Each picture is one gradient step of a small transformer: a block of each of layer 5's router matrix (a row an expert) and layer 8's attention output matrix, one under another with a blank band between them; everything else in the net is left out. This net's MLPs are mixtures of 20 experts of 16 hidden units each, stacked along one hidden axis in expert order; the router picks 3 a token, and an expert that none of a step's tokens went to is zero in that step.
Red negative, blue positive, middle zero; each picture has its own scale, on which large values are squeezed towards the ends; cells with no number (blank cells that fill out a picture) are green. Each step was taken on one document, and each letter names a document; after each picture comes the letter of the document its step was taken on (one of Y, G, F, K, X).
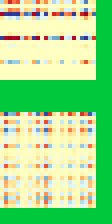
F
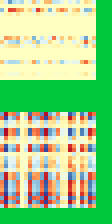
F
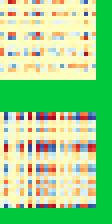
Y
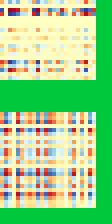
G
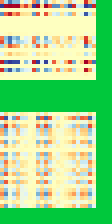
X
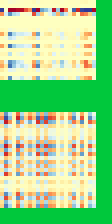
G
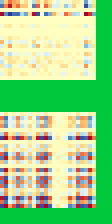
X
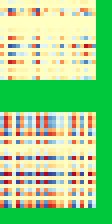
G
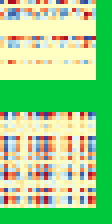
F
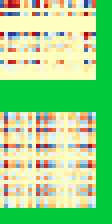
X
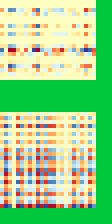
Y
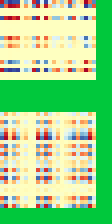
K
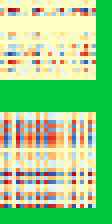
G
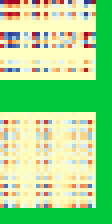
K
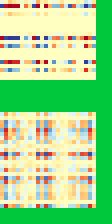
K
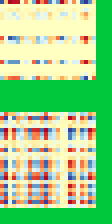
F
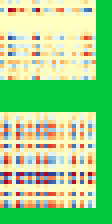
G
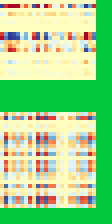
K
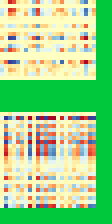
Y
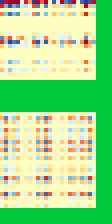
X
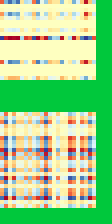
F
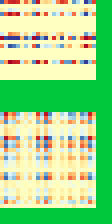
K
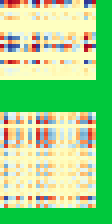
X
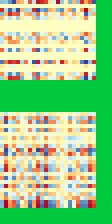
F
